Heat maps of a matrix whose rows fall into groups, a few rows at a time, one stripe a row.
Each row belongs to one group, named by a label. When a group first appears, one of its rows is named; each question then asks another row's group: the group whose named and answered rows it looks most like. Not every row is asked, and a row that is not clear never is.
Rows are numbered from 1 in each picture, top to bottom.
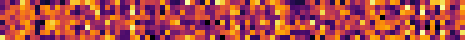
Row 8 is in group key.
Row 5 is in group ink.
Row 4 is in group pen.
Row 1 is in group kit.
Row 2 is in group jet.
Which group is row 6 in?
ink
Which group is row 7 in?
jet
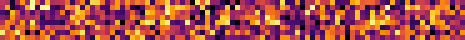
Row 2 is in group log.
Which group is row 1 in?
pen
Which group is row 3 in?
kit
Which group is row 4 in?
kit
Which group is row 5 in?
kit
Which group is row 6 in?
pen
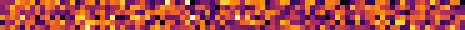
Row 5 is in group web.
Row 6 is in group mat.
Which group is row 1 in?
web
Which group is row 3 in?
kit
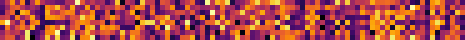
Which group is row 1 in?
kit
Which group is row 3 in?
ink
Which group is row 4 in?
web
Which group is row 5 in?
kit
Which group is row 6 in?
web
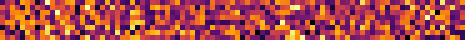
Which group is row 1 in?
ink
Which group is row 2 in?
mat
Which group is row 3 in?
jet
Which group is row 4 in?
jet
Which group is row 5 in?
pen
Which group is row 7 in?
log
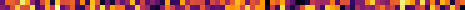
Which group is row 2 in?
web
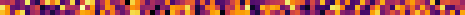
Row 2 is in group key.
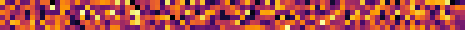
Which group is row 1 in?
log
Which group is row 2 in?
ink
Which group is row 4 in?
pen
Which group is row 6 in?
web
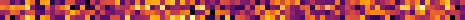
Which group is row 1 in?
log
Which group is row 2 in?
pen
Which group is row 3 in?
kit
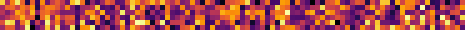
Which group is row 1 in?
key
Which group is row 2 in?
jet
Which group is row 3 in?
web
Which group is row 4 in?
jet
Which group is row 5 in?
pen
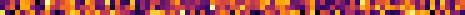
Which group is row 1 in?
ink
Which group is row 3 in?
log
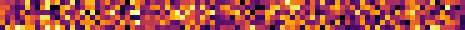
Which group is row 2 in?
log
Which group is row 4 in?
log
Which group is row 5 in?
mat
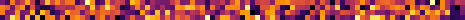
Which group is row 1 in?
ink
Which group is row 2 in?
key
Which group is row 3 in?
log
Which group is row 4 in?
kit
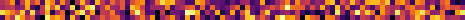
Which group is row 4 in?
web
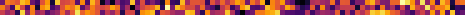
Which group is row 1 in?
jet
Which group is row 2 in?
log
